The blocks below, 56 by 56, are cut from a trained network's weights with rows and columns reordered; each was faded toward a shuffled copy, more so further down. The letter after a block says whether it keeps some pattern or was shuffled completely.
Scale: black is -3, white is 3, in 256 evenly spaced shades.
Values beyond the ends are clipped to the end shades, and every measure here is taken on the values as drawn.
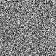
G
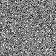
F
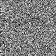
G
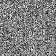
G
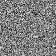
G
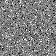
F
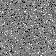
F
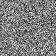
F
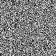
F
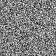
F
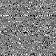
G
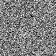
F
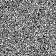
F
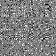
G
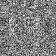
G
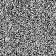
G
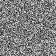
F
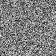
F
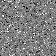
F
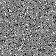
F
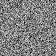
F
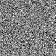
G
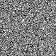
F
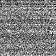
G
